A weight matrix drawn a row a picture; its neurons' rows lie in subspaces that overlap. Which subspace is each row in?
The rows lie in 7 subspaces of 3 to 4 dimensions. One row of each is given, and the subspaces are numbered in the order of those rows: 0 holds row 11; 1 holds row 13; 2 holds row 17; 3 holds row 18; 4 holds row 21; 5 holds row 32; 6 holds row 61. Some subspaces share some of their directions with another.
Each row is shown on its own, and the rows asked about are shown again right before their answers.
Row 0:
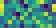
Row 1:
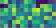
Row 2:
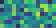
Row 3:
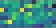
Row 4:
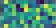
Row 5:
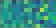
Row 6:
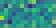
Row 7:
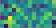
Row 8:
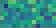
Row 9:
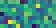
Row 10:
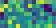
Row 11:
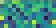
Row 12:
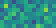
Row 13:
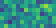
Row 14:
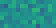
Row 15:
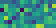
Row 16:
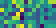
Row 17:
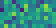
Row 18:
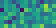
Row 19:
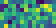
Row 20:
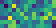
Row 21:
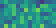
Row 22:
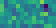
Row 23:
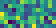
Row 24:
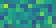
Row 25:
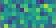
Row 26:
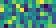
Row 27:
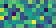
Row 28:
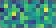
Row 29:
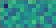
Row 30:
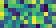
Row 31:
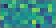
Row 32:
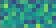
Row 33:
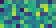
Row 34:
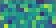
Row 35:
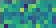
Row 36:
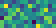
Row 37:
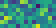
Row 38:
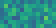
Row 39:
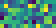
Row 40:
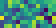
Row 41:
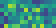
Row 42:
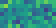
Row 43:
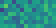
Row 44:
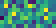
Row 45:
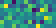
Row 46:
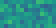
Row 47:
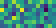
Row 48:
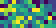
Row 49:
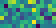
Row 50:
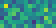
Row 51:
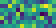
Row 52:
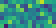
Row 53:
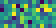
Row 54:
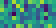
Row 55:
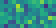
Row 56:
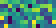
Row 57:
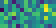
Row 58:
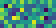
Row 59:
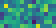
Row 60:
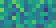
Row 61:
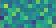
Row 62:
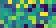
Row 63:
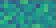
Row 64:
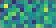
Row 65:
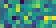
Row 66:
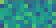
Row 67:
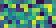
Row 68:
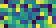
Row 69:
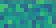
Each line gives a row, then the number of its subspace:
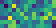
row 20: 0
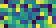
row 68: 3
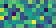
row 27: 6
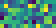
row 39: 2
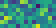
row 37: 5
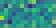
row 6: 3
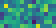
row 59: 2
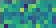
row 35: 2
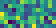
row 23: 5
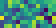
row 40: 4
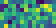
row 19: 4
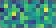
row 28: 6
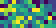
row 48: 4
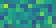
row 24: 0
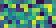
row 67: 0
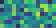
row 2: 1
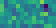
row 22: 2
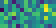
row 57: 4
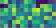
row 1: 4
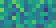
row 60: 0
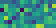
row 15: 3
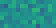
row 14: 6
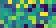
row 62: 2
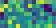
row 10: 4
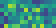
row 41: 4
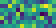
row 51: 2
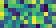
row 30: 2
